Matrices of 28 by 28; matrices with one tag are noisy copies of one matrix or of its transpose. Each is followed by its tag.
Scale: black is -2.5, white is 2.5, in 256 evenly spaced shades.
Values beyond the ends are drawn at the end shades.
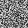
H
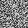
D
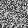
D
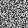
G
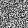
G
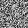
D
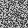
H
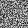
G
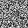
H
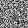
H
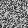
D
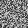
D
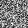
D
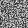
G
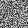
G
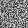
G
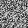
D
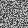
G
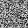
H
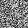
D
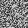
D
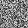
H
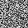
H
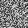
D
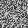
D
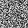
H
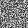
G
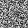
H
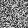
D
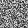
H
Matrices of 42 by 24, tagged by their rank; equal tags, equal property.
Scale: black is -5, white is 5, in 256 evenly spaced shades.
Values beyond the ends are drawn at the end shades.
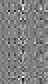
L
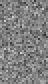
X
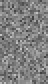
X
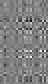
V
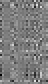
L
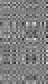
V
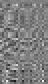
L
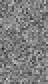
X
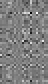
L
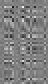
V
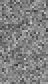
X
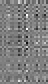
V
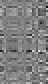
L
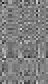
L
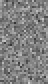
X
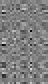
L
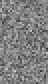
X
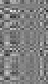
V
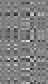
V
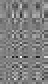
V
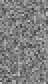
X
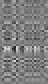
V
